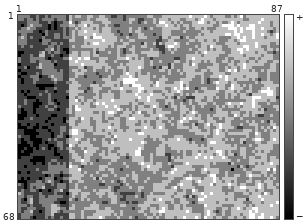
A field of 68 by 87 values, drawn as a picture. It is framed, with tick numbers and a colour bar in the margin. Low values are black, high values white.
There are no regular stripes. A vertical seam about 20% of the way across splits the table, and the right part is higher. The texture is blotchy.
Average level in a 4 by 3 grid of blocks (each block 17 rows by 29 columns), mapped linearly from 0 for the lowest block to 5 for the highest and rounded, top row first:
135 | 044 | 044 | 135
